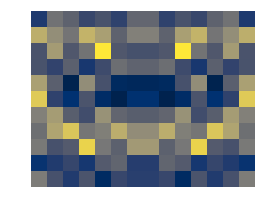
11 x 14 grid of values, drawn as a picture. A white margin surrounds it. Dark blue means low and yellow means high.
Ninth with the lowest average: centre. Average level on the scale: 40%. Stripes: horizontal, repeating 2 times. Mirror symmetry: left to right. Seam: none.
